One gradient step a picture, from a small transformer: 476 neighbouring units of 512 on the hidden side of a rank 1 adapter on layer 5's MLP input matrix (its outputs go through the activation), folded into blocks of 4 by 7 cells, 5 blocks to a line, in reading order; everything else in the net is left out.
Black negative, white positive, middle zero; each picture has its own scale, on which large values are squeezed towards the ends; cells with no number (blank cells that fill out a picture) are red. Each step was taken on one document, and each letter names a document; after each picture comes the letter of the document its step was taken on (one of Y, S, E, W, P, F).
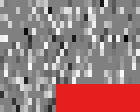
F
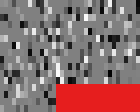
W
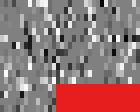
F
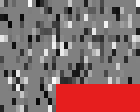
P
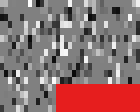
P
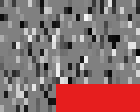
W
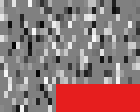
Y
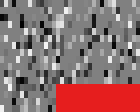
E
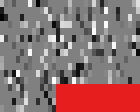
P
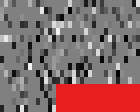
P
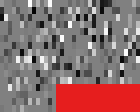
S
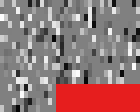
S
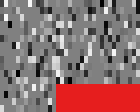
W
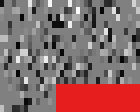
S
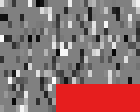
P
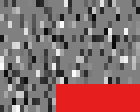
E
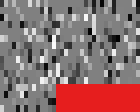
W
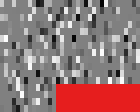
S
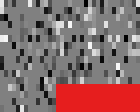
P
